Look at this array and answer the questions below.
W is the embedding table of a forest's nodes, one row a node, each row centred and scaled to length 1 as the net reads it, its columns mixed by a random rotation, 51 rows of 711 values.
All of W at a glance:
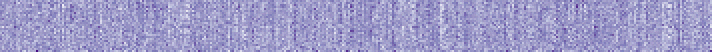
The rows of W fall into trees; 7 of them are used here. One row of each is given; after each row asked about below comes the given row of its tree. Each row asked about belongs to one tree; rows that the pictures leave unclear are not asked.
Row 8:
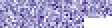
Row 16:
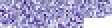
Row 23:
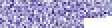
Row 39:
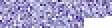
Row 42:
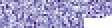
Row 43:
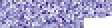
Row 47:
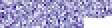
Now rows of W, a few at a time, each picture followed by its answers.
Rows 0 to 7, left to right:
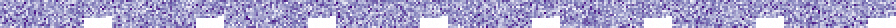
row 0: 16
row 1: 42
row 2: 43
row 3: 47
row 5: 16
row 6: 16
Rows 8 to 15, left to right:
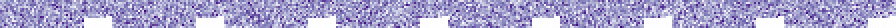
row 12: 39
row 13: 16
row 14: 43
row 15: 16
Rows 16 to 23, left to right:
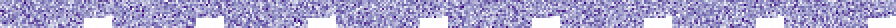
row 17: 39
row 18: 16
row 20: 47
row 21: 16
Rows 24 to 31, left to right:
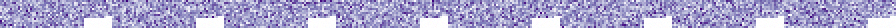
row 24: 39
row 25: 42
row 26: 47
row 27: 47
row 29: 42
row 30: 16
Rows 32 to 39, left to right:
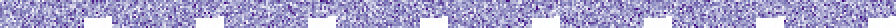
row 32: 8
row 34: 47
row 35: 39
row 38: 23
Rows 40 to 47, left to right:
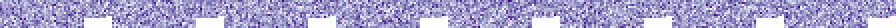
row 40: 8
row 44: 43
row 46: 42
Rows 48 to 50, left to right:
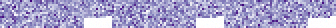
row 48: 47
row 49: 23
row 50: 43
